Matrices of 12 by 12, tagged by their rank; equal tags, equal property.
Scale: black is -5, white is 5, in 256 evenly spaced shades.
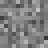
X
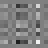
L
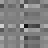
L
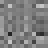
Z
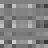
L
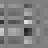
L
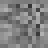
Z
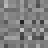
Z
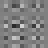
L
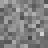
X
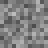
X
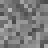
X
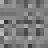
Z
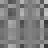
L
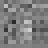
Z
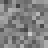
X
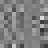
Z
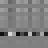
L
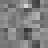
Z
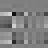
L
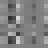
L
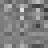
Z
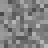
X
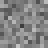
X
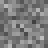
X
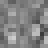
Z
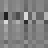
L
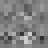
Z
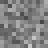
X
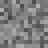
X
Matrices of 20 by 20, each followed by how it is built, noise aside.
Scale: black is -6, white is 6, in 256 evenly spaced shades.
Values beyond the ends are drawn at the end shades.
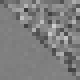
upper triangular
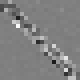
banded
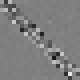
banded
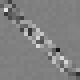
banded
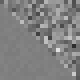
upper triangular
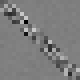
banded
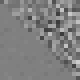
upper triangular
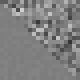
upper triangular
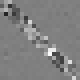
banded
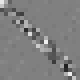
banded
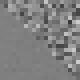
upper triangular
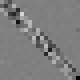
banded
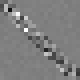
banded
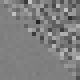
upper triangular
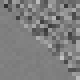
upper triangular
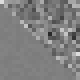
upper triangular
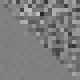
upper triangular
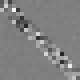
banded
